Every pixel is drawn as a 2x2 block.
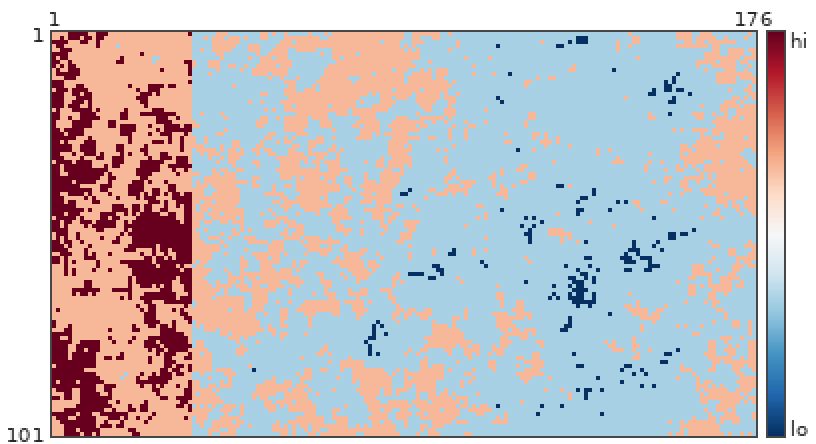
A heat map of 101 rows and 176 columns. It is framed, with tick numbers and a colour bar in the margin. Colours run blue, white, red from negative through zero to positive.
The texture is blotchy. A vertical seam about 20% of the way across splits the table, and the left part is higher. The ninth with the highest average is the middle left. There are no regular stripes.
